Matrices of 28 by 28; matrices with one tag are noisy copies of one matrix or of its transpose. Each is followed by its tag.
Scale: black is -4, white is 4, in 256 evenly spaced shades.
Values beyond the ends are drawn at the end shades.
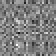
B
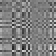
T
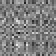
B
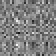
B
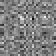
B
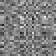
B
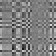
T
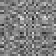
B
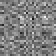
B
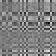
T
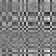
T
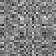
B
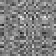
B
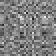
B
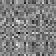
B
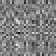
B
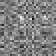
B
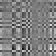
T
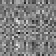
B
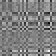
T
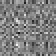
B
